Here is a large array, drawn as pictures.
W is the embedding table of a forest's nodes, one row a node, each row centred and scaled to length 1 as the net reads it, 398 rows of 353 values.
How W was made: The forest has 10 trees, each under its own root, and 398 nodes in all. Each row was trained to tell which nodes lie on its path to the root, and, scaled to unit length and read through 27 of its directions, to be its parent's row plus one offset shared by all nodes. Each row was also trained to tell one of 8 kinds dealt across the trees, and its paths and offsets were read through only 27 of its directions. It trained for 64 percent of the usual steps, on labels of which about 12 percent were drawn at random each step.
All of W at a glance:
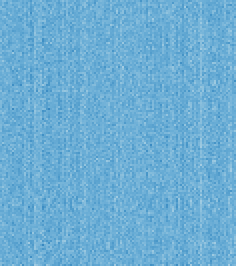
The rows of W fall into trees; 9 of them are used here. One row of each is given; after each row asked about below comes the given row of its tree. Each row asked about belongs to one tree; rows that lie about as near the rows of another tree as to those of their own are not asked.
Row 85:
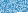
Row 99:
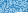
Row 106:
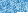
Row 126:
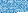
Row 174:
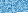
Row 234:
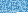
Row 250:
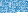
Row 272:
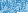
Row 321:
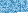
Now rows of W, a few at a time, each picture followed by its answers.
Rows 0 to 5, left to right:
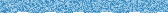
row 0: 321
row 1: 106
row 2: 106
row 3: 250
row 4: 321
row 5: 106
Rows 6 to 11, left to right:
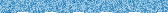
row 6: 126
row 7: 250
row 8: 106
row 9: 250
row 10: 85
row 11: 85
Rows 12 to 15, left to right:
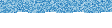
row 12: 321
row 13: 234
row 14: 174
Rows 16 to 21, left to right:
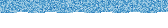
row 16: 126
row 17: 234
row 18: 106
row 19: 106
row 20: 321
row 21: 106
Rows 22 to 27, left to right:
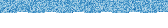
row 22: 250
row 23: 250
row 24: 234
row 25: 321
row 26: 234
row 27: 99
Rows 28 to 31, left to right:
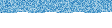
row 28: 85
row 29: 99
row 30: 106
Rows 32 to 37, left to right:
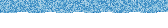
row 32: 250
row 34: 106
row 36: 272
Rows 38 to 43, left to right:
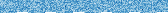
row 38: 250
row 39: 234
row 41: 106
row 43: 174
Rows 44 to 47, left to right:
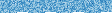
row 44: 106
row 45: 234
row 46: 250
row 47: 85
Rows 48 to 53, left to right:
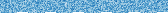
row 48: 85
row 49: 234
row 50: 250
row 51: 85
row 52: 99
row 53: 85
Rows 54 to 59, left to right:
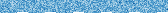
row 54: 106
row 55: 99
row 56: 126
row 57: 234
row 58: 85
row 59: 99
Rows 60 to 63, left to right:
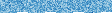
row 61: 99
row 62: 234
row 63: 321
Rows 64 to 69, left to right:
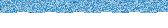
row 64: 234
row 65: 234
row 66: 106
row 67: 272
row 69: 126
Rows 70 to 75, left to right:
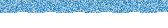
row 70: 250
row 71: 99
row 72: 85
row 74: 272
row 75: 321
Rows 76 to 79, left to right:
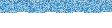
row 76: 106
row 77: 174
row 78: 234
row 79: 250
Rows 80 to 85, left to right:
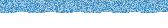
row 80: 250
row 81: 174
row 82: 250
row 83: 272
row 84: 234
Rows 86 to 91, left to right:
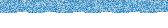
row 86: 321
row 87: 250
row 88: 234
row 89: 106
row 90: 321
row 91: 234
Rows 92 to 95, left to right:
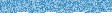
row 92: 234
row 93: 272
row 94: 106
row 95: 272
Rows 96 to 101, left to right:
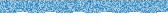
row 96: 99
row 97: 106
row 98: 321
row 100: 99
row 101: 85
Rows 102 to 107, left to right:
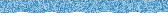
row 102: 99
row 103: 85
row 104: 174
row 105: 85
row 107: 174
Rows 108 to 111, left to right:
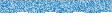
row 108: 106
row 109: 234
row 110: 321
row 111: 85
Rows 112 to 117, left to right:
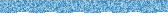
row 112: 106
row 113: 85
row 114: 85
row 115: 85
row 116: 250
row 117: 85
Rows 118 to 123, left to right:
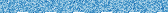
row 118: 126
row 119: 106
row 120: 106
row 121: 126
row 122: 85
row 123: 85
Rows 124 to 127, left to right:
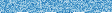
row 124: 85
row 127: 126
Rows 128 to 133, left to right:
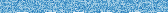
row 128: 174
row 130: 234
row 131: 99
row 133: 106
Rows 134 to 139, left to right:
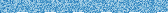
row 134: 250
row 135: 99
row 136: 99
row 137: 321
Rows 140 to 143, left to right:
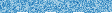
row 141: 321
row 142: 106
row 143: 106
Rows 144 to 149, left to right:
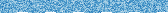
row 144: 174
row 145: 321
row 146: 99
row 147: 321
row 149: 174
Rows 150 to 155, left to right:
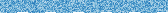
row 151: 321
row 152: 321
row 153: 250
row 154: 106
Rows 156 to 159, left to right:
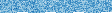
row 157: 321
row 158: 272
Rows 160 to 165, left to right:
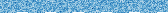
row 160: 99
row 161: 234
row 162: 321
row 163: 85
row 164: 126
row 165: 106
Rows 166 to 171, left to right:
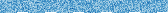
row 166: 234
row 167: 234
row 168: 234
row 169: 321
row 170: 234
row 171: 234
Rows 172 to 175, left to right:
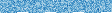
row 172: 106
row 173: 250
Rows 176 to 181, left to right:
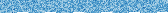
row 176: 234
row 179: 234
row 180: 85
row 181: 321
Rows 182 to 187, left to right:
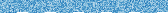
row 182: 126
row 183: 321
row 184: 85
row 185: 250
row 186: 174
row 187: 85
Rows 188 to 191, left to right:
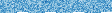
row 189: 106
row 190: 250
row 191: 126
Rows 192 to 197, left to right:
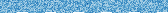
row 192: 99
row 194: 106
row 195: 321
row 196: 99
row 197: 250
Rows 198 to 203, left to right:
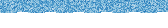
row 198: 106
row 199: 106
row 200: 99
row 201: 234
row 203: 85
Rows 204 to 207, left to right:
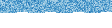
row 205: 321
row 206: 126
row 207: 321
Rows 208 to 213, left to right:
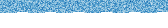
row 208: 85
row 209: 106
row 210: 85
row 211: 85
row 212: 106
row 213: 85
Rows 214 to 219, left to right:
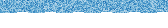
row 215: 174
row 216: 250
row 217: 85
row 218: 85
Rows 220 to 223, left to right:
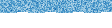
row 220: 174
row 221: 85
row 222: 321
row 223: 126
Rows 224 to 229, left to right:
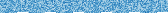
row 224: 321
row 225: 106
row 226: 234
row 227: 234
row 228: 272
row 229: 321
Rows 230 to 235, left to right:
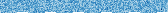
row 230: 85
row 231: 321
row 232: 99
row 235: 85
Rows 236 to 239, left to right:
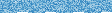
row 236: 174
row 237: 321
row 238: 99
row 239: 321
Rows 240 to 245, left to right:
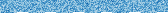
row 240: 126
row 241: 106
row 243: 106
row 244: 321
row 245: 85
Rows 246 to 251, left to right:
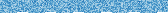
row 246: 85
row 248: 99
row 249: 321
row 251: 234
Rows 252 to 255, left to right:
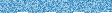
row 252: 174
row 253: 250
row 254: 234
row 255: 99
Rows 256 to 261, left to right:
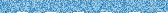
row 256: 321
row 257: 174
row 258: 85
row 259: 250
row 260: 234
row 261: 85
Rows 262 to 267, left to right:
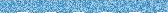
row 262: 174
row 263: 234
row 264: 106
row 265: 321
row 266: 85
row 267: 106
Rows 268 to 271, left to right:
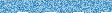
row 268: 321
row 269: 85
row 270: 85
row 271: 234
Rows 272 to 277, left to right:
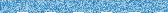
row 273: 99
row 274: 106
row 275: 234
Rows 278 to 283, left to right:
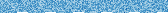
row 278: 321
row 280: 234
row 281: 174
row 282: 234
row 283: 99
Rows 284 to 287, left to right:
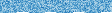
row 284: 99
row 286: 126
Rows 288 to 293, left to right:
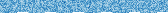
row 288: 321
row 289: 99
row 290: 99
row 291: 321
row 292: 126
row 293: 106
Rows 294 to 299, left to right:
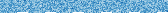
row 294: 174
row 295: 106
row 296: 321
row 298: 234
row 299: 321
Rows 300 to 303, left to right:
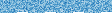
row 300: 234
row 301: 250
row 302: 234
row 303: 106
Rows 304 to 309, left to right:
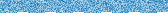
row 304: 106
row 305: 174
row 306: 99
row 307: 85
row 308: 99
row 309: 234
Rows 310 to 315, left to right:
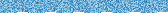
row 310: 99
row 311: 234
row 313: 106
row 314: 85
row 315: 85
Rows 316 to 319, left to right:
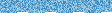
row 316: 85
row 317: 234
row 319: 272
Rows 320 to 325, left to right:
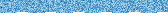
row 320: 250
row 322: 234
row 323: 99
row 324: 250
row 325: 85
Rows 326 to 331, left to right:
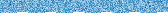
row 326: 174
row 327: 174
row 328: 126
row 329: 85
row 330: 85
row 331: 85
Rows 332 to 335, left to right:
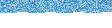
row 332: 321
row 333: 321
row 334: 234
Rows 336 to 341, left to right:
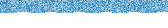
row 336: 321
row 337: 106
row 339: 106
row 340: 99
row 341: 321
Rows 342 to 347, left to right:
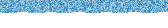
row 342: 321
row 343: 85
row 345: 272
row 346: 250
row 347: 272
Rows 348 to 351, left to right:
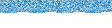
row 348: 106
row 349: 321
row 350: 106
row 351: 126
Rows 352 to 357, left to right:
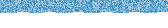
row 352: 250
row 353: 99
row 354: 321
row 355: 250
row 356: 106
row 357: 250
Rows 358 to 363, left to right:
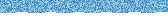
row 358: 321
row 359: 234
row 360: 106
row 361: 234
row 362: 99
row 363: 85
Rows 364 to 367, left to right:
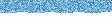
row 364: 85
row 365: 174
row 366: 85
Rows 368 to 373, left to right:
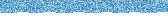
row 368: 234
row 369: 174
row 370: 234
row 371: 106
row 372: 234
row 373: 321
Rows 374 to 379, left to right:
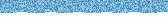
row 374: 234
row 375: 99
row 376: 99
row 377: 99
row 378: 99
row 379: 99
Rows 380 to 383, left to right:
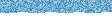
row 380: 250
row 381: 106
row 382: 106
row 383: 126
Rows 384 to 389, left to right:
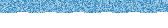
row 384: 106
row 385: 174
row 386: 85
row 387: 321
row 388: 99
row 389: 321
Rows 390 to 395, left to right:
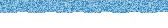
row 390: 321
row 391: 234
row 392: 250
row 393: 321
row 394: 234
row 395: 250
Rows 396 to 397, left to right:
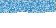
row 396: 234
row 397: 174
